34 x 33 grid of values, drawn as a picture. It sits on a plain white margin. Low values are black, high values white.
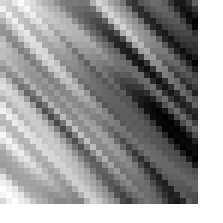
Values rise toward the left. The middle right is the ninth with the lowest average. Overall the values sit about 50% of the way up the scale. The grain runs diagonally down to the right. No lone cell stands out from its neighbours. No single row or column stands out from its neighbours.
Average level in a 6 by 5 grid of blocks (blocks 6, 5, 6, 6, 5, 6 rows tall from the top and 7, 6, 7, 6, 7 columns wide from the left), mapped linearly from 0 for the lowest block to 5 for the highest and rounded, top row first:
54320 | 44221 | 43211 | 53310 | 54320 | 54321
